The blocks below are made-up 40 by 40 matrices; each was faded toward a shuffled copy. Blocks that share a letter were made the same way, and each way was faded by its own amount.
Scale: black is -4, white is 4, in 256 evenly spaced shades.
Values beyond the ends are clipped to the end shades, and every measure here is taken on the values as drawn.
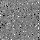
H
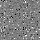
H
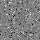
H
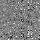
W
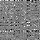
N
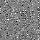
W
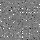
H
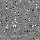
H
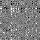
N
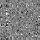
W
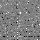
H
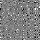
N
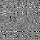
N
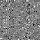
W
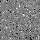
H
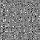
W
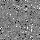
H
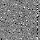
W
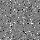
H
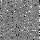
W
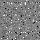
H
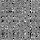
N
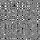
N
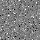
H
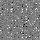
H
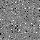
H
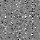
W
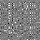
N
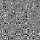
N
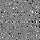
H
